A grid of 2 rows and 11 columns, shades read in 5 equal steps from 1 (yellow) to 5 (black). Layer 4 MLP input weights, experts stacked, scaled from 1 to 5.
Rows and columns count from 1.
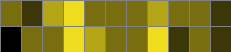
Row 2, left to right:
5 3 3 1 2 3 3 1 4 3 4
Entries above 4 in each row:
0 1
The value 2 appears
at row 1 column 3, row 1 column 8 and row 2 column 5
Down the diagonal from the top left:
3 3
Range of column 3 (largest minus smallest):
1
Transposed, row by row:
3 5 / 4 3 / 2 3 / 1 1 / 3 2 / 3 3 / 3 3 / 2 1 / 3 4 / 3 3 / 4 4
